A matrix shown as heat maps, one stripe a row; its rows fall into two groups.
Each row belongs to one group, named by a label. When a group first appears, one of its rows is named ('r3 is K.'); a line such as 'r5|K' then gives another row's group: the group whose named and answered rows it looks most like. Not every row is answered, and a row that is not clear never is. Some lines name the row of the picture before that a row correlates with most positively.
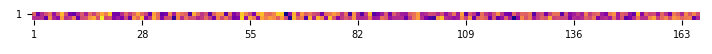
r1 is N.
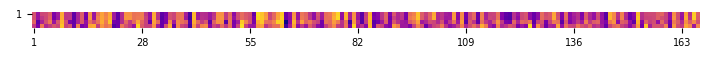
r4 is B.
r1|N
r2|N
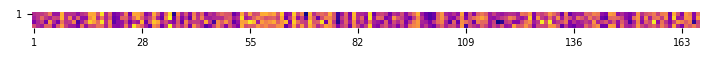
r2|B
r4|N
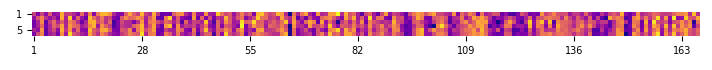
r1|N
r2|B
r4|B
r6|B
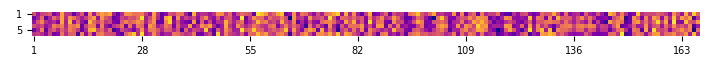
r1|N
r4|B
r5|B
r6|N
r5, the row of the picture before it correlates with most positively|3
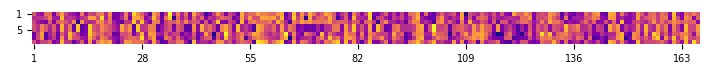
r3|N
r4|B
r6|B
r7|B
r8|N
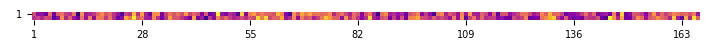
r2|N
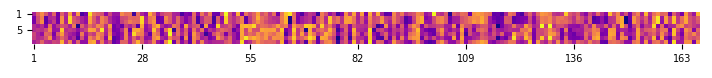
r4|N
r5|N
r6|N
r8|B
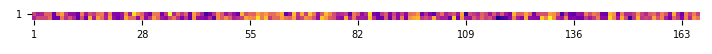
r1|N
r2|N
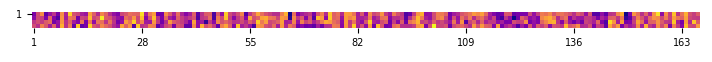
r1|B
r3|N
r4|B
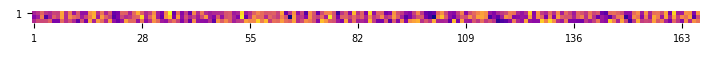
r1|B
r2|B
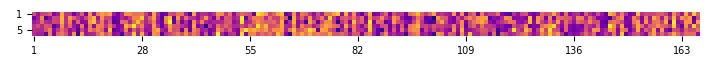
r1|N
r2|B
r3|B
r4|N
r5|N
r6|N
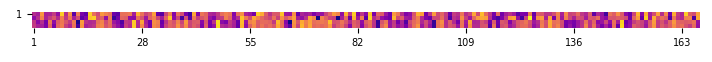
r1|B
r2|B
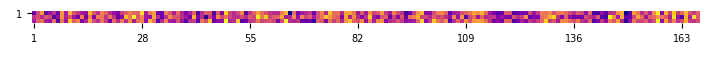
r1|B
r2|N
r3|B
